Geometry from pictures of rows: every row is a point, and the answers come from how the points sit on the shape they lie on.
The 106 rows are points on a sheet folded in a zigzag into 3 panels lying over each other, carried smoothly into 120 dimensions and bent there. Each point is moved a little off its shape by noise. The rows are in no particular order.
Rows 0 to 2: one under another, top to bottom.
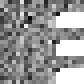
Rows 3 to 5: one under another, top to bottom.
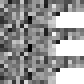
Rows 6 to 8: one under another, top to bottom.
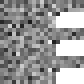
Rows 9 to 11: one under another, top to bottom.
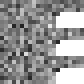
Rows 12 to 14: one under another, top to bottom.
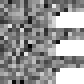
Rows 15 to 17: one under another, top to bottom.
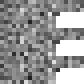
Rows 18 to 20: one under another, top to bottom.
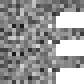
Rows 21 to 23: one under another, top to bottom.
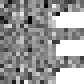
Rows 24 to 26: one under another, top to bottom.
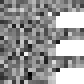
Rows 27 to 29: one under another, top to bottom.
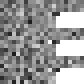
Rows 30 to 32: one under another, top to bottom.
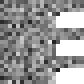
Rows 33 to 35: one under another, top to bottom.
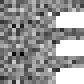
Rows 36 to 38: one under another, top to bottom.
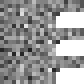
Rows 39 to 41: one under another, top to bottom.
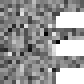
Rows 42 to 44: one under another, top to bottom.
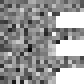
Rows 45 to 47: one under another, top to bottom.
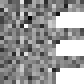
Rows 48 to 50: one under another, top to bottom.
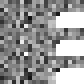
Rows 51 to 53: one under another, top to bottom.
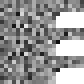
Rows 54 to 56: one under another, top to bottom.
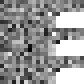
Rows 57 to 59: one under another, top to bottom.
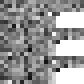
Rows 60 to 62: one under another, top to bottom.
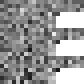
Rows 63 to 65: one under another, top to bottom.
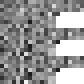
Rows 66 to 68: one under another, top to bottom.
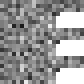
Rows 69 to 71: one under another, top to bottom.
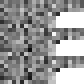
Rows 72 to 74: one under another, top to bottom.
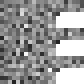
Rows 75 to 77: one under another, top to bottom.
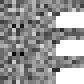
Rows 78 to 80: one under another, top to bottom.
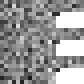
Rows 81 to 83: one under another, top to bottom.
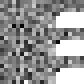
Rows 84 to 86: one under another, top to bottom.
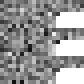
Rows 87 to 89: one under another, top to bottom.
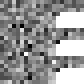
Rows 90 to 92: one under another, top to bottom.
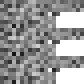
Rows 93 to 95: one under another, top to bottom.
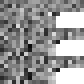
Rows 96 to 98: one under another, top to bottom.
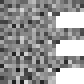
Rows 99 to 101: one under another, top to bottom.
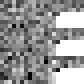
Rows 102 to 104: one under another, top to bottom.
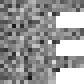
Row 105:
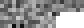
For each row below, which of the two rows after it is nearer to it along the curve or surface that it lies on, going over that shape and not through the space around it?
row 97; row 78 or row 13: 13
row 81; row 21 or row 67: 67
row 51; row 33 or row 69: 69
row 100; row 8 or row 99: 99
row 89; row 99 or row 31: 31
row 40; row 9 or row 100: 100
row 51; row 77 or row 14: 14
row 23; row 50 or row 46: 46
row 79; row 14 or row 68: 68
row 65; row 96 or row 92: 96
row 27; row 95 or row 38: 38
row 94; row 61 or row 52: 61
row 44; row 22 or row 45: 45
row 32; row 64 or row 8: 64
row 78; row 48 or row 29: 29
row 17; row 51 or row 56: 51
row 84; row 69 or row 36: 69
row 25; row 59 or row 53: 59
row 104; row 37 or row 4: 4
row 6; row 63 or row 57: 57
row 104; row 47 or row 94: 47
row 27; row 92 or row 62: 92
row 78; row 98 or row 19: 19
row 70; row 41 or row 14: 41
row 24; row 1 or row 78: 78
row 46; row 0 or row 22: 0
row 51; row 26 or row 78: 26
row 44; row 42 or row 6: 6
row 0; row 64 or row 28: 64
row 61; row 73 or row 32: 73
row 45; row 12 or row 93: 12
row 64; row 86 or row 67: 67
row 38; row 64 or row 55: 55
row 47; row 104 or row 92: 104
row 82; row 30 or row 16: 30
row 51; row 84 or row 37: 84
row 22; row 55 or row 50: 55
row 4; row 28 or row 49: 49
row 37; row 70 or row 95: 95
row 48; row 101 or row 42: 101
